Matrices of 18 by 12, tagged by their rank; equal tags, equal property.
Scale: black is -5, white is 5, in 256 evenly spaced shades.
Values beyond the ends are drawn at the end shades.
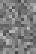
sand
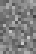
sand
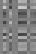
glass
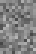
sand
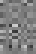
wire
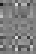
wire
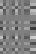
glass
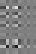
glass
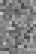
sand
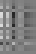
glass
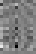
wire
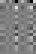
glass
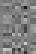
wire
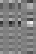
glass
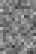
sand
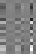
glass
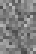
sand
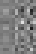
wire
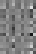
wire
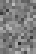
sand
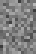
sand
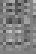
wire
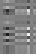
glass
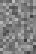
sand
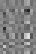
wire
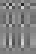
glass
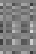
glass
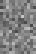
sand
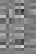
wire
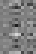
wire
